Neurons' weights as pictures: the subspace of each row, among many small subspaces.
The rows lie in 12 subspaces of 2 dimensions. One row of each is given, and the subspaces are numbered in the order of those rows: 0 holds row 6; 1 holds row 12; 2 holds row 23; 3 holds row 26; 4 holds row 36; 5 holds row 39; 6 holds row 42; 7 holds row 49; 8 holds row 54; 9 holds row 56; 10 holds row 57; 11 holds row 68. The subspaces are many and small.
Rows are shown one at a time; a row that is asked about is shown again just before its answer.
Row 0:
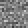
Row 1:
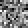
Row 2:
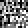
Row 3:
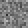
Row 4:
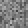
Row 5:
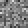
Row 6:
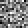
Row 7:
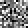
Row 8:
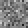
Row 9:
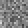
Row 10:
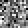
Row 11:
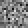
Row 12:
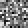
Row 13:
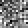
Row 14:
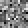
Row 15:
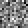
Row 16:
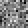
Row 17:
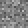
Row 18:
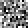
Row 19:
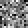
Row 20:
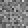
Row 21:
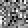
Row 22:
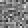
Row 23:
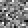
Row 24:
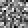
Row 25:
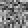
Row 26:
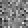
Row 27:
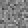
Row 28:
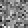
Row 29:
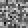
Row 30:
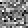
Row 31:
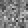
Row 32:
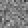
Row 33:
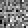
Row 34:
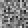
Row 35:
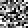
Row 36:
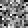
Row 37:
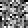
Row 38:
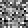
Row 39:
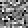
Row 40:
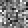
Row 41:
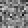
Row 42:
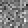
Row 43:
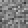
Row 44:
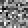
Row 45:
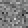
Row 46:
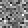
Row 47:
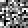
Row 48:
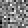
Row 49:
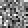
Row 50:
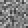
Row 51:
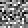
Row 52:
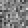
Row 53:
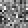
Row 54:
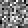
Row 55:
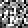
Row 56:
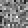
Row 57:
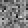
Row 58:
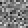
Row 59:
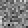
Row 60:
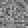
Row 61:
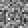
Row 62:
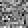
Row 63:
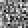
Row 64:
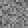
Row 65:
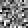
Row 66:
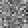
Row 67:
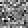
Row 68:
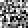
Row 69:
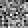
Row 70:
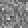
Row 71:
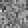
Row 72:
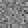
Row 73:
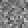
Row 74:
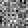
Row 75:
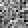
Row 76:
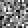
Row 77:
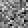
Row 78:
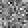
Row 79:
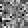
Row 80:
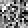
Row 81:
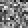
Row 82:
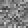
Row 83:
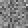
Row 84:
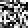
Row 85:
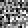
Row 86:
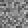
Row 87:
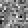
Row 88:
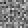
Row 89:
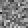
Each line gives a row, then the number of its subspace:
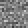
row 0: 5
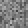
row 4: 6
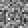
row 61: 9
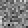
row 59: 9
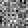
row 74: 8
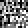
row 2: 11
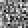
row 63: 11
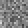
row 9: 2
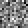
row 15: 8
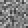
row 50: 7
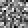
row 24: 2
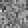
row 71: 10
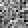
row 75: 6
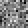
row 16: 8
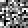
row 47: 1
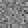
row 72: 3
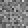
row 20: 2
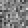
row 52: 9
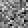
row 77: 6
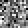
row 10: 10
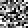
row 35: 0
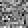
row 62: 5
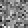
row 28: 5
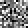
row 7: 7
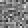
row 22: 7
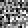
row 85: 11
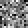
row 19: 4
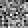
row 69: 7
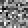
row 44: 11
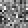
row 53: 10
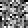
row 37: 4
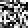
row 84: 0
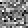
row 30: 5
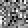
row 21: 8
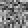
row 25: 0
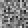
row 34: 1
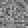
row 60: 7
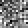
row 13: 6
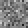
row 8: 2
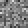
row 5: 1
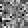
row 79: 5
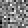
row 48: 9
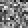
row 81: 0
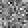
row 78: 3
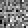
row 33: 2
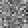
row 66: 3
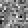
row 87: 10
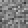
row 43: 6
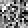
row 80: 10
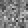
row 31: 10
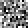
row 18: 11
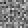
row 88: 7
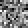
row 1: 9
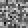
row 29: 11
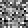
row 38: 3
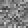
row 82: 11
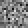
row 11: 2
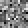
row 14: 9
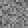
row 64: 7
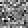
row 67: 5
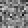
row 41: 4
